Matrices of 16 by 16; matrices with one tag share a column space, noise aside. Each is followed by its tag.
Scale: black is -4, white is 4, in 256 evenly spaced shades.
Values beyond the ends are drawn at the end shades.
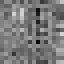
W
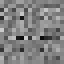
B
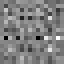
B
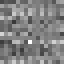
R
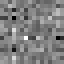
B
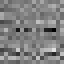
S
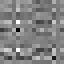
S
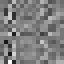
R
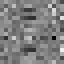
B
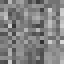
W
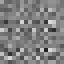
S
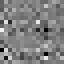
S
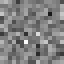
R
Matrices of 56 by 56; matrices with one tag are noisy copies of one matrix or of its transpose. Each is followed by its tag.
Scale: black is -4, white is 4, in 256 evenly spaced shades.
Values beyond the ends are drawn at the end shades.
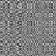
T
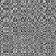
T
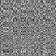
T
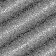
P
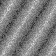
P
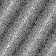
P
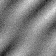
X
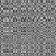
T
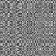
T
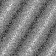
P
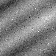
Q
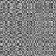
T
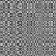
T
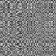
T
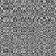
T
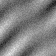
X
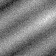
Q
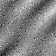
X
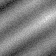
Q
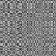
T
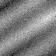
Q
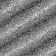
P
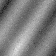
Q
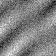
X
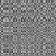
T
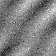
X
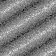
P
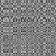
T
